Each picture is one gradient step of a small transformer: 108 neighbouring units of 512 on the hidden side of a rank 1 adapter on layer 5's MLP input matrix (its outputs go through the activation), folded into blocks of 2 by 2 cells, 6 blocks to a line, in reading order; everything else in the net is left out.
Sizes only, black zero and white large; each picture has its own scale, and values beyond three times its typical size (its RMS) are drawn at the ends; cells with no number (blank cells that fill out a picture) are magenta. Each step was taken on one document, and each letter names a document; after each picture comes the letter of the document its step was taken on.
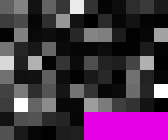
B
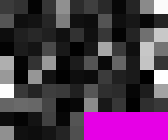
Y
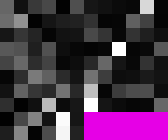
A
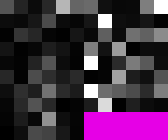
B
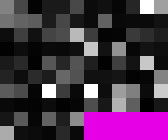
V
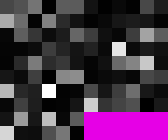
V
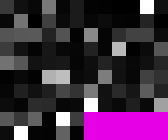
A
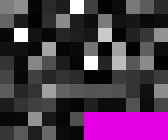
B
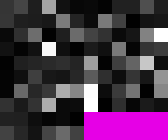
Y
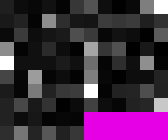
Y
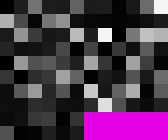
V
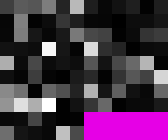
B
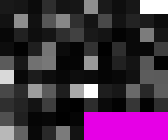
Y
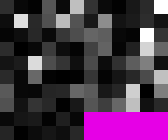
Y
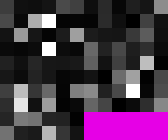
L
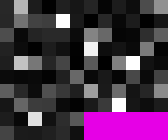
B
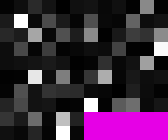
A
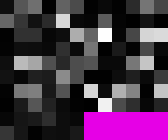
V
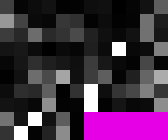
A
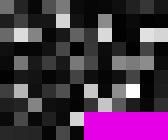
V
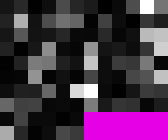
Y
